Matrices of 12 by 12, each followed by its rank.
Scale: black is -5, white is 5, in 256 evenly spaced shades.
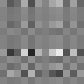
one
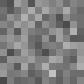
full rank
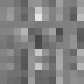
two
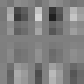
one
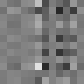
two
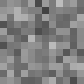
full rank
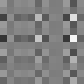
one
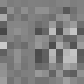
two
